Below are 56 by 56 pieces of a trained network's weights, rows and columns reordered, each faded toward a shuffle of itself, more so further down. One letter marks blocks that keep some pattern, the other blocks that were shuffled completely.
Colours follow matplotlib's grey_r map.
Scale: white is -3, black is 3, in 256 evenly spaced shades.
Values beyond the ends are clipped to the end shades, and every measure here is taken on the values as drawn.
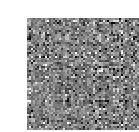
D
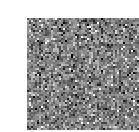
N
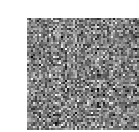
D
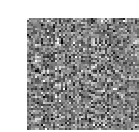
D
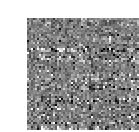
D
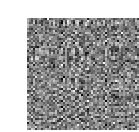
D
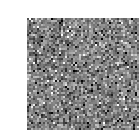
N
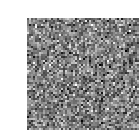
N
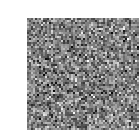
N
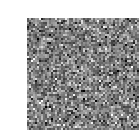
N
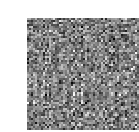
D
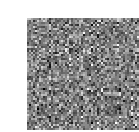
D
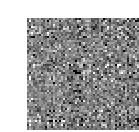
D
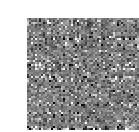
D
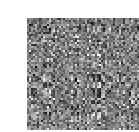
D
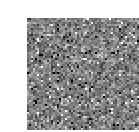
N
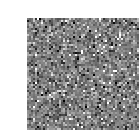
N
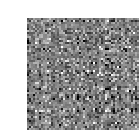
D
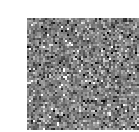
N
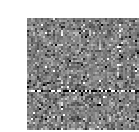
D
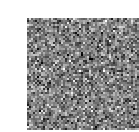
N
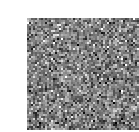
N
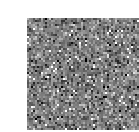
N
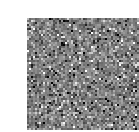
N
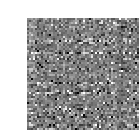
D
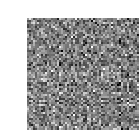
D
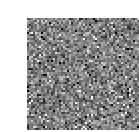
N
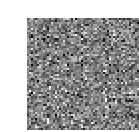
D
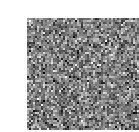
N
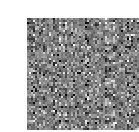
D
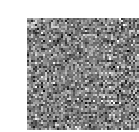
D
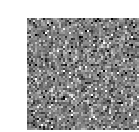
N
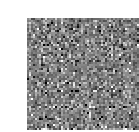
D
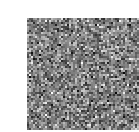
N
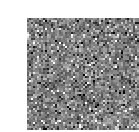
N
